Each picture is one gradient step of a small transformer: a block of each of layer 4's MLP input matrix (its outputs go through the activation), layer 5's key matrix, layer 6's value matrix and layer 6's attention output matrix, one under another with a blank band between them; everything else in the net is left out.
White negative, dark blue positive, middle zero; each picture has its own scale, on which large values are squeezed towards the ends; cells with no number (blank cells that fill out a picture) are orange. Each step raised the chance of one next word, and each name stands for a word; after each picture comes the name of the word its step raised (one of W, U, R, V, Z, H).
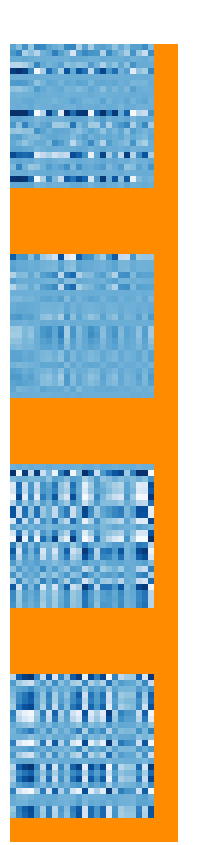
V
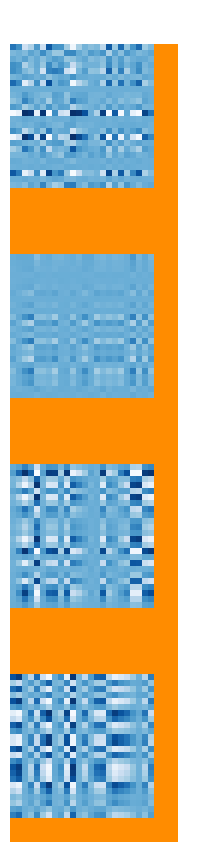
V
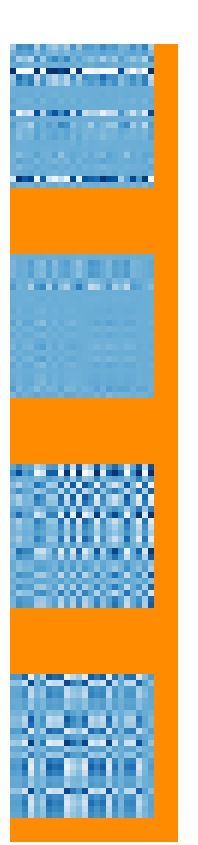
V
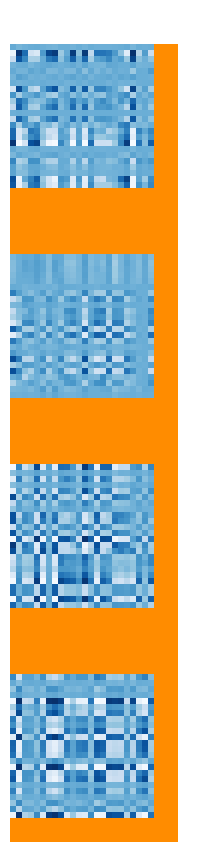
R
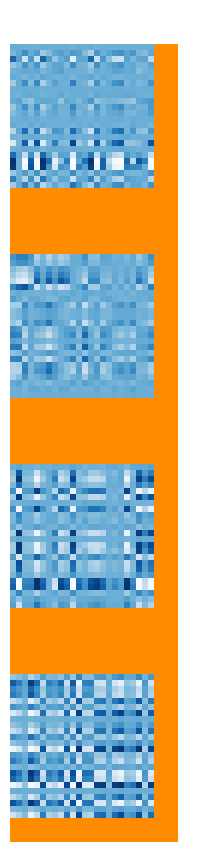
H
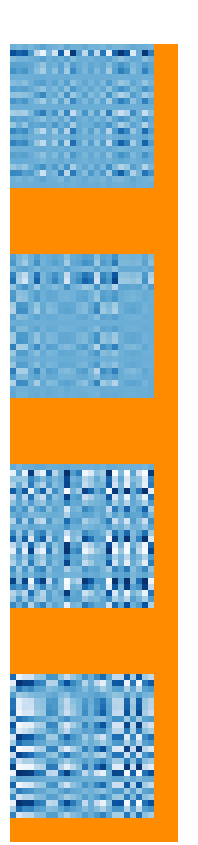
H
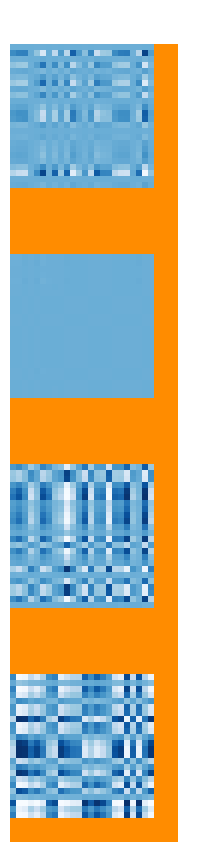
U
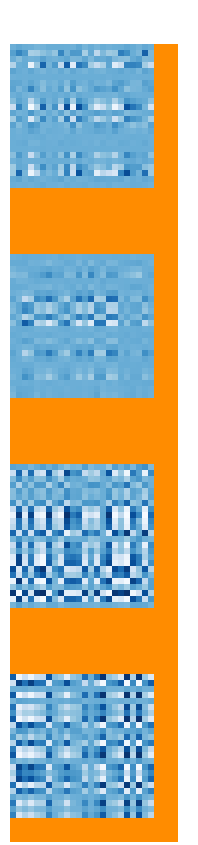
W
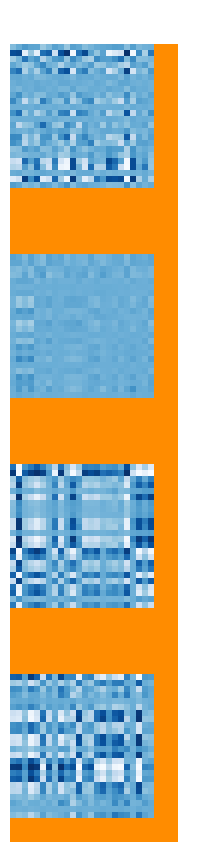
V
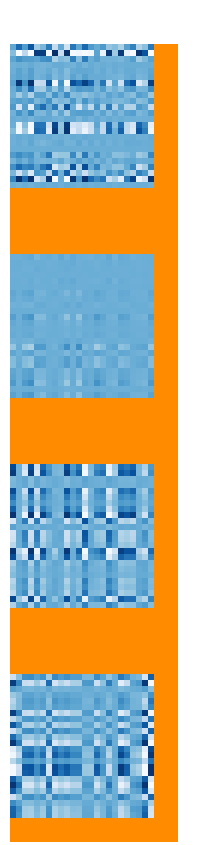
U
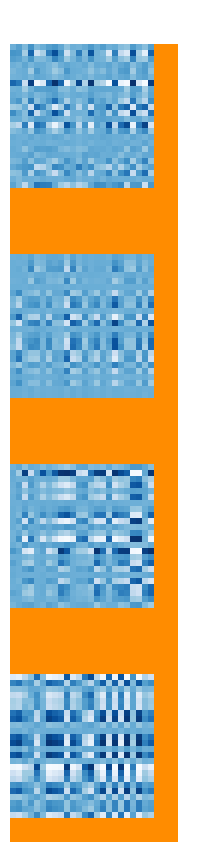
V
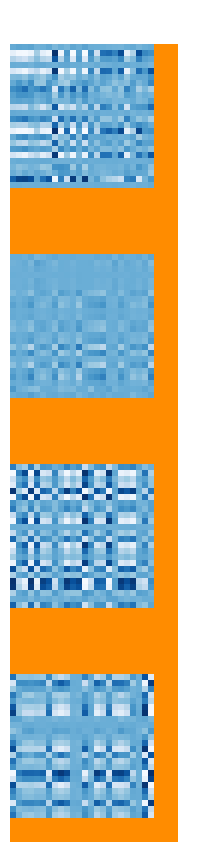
H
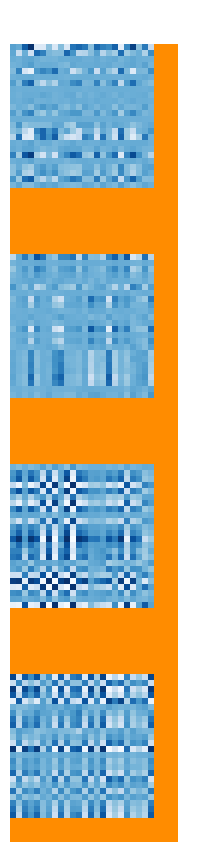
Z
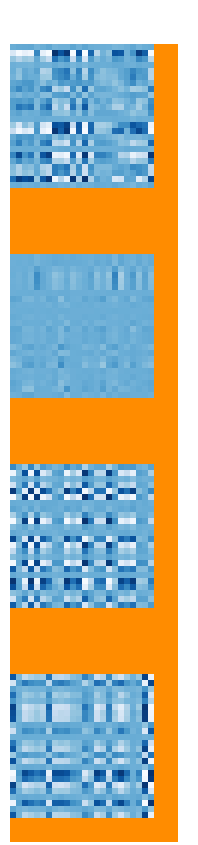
H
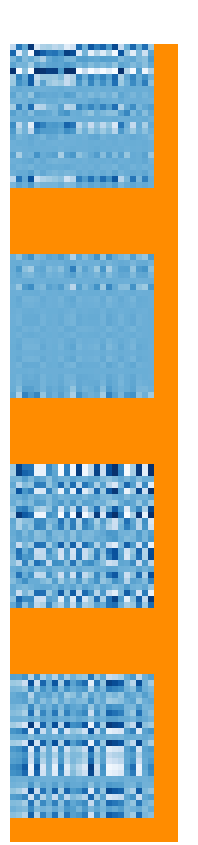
U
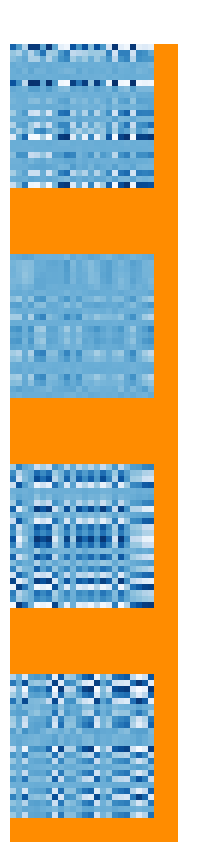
Z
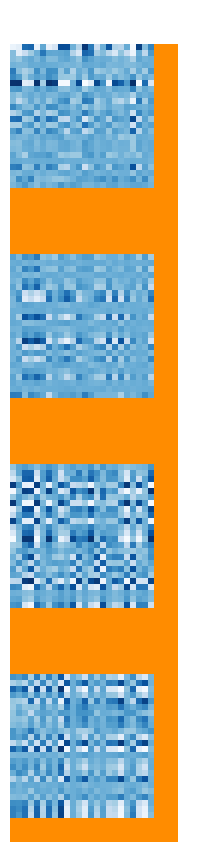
Z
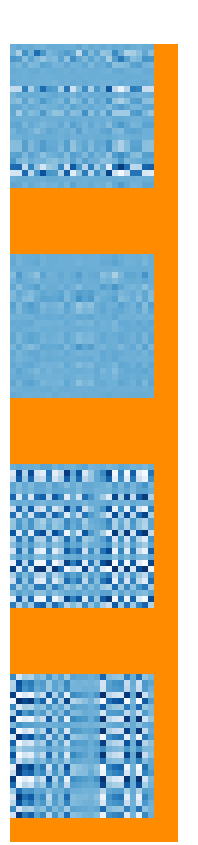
R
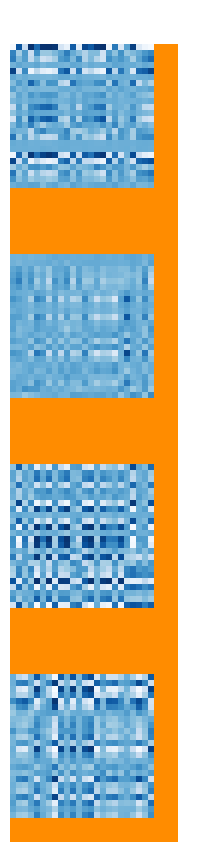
Z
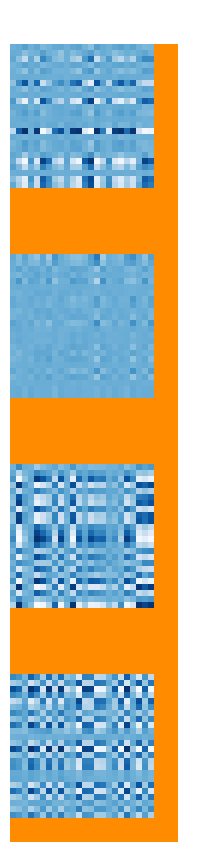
Z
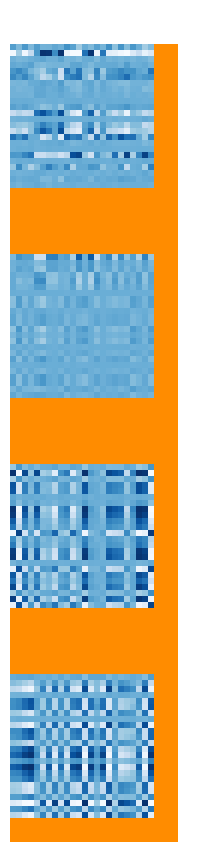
U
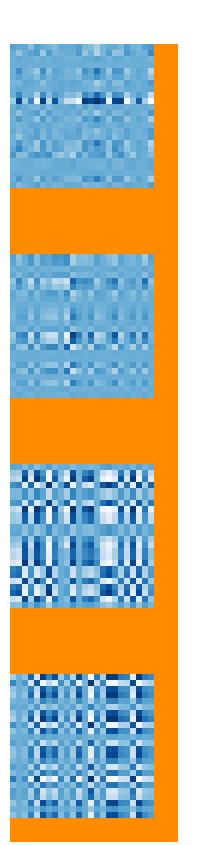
W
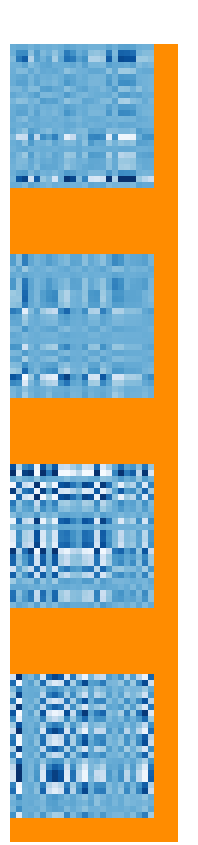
V
